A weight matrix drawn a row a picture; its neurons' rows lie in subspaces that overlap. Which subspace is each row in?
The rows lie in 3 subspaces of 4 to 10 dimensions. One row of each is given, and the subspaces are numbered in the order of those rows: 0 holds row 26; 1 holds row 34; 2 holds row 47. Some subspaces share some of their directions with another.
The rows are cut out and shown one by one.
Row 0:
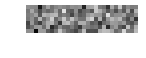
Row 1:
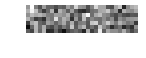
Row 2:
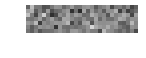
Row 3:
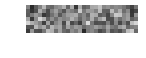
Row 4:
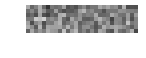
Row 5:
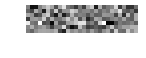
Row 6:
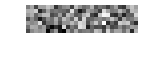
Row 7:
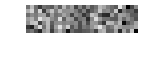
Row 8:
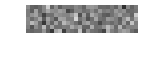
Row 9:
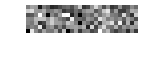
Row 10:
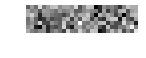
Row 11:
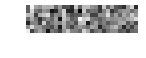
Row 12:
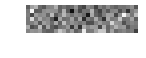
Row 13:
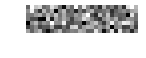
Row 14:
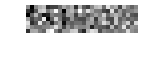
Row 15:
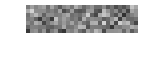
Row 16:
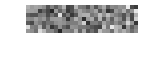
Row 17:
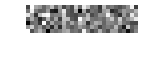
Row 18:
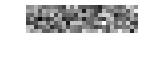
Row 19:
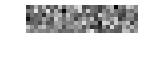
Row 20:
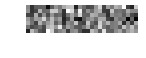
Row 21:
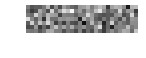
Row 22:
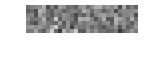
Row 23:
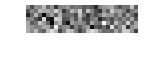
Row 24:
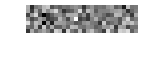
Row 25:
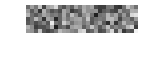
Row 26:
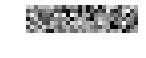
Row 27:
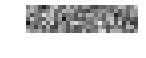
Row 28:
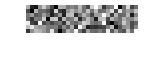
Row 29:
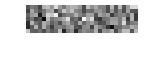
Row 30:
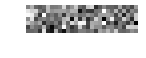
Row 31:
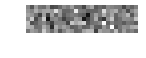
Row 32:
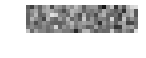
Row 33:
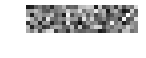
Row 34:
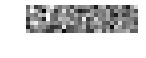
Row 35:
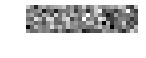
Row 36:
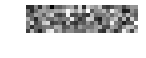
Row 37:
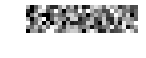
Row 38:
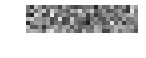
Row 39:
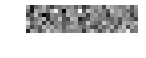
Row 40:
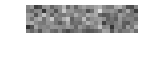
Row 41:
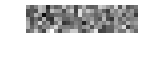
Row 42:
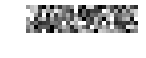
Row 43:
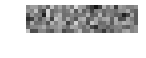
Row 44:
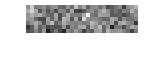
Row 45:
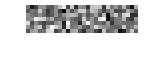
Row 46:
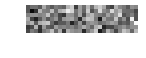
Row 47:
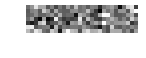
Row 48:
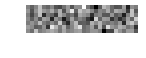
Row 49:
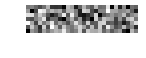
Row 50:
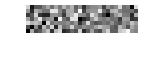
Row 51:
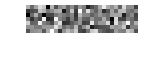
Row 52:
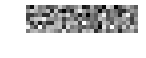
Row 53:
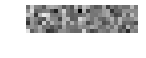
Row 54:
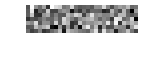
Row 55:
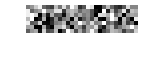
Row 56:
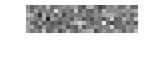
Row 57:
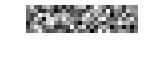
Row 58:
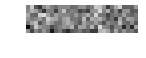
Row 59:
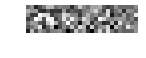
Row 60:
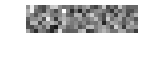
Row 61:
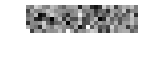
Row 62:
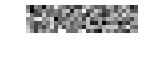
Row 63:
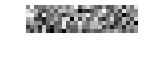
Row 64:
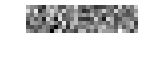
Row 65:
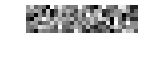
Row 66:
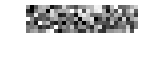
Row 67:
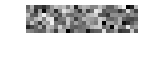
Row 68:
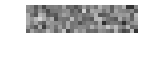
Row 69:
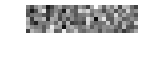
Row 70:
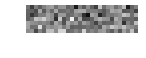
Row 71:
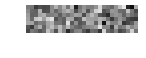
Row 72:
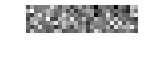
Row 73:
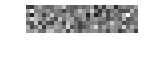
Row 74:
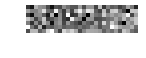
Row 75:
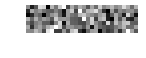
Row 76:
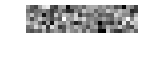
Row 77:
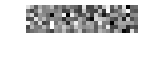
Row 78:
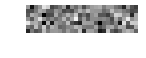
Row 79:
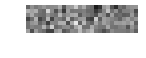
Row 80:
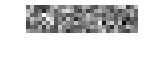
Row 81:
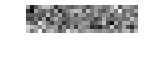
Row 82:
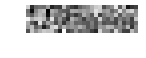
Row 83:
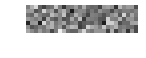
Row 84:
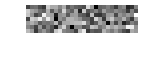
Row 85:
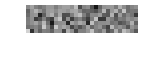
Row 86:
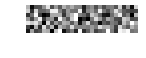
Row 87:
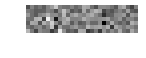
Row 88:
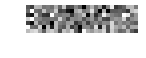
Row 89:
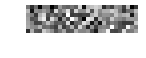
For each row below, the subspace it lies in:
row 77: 0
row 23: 1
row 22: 2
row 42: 1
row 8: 2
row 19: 0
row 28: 1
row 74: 0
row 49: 0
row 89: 0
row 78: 2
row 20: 2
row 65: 0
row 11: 2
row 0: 0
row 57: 1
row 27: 2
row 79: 0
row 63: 1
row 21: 0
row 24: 2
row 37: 2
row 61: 1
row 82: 0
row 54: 0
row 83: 1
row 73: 0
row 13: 1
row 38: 0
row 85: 1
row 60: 0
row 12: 0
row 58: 1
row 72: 1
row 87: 1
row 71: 2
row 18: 2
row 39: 2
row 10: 1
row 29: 0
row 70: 1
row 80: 2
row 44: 1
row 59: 1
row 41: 0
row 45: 0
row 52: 0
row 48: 0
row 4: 0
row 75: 0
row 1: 1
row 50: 2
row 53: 2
